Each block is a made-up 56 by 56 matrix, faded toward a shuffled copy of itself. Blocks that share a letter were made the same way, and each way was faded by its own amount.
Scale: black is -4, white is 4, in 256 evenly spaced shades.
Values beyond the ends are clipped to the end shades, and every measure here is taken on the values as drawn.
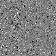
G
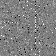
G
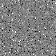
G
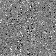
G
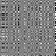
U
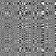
U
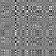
U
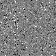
G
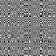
U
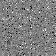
G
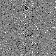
G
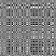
U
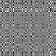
U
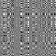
U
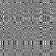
U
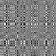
U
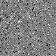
G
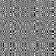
U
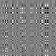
U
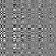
U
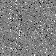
G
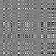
U
